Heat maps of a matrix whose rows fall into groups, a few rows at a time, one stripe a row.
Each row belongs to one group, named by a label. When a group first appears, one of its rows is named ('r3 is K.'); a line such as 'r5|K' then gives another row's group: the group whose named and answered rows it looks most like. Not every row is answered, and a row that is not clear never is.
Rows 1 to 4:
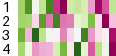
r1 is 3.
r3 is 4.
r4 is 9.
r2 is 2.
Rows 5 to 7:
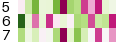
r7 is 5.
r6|9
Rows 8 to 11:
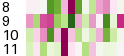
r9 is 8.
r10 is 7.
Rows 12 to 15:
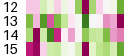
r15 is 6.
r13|5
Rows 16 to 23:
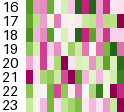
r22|2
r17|9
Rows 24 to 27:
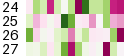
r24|8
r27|5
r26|5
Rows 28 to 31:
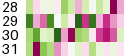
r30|3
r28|2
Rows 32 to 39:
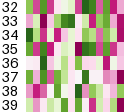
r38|6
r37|5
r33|8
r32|4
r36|5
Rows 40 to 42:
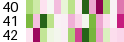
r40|9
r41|4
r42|4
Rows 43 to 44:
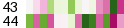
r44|4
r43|9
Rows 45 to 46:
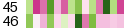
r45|7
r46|7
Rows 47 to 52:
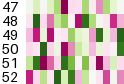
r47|3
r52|8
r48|8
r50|3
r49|6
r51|9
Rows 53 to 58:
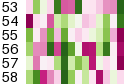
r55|2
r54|6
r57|5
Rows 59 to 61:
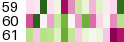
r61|2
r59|3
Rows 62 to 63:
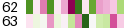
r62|7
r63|8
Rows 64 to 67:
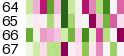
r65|2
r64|2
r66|9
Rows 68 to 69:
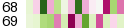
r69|4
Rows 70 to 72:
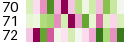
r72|6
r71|4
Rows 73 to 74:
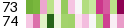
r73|9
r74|2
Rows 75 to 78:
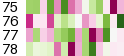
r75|2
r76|6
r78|4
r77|8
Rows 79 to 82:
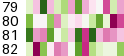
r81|7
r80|2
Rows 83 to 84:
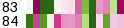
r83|4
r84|4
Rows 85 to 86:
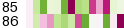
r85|5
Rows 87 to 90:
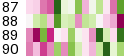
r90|6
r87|6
